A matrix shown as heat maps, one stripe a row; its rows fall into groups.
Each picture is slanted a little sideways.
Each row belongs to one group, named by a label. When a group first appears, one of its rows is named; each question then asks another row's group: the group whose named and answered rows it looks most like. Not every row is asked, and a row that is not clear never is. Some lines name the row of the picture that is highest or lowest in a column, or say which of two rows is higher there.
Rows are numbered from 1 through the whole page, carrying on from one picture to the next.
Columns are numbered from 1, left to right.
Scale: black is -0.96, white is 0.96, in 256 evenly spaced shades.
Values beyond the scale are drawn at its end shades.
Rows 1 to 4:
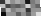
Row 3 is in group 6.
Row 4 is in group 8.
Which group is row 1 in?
6
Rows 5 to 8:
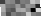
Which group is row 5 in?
8
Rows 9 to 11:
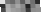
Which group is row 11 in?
6
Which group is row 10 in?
6
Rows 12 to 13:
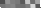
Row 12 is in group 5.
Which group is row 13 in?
8
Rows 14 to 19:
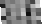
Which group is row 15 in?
8
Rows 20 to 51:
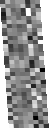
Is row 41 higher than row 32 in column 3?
Yes
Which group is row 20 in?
6
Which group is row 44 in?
8
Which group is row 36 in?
6
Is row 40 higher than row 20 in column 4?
No
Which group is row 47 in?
5
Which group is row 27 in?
5
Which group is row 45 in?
5
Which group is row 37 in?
8
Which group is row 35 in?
6
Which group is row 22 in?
5
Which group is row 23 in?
5
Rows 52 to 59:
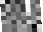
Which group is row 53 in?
5
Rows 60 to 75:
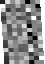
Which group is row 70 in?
6
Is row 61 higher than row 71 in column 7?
Yes
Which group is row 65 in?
6
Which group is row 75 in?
6
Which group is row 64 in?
8
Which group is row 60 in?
6
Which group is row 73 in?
6
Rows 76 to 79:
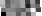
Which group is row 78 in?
8
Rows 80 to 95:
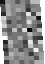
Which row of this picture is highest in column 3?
87
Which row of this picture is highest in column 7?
92
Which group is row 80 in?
8
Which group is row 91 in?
5
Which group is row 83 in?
5
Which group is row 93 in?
6
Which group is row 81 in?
6
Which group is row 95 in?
8
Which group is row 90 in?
5
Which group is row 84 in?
8
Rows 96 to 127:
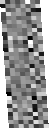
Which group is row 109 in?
8
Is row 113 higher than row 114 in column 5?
No
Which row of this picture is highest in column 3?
127
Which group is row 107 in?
5
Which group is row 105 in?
6
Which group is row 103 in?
8
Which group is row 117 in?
5
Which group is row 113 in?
5
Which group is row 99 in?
6
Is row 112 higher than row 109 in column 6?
No
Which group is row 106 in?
5
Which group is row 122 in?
6
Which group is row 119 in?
8
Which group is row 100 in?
8
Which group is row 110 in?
5
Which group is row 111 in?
8
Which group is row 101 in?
6
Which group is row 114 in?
5
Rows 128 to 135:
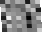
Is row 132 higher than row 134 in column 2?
Yes
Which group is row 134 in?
6
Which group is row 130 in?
8
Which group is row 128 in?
6
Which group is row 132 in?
6
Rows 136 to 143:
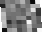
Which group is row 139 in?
8
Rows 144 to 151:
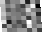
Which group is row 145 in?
8
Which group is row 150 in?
5
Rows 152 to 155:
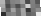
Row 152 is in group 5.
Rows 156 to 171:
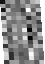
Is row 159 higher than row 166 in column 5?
No
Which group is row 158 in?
5
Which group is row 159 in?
8
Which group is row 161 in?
8
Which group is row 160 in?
6
